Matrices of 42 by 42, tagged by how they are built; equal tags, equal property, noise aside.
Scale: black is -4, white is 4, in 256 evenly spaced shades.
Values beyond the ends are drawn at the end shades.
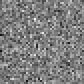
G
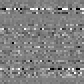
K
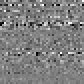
K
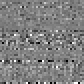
K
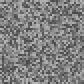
G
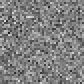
G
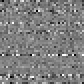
K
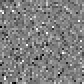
G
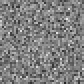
G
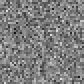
G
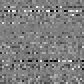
K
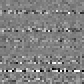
K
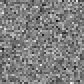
G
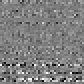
K
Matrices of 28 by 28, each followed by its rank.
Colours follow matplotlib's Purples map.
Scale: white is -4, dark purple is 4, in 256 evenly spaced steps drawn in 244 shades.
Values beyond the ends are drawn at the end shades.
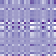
one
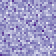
full rank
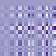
one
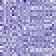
five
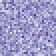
full rank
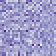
five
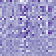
five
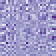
five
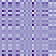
one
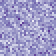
full rank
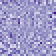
five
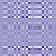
one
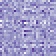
five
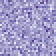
full rank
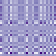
one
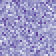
full rank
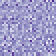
five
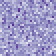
full rank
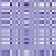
one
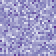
full rank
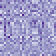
five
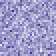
full rank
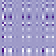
one
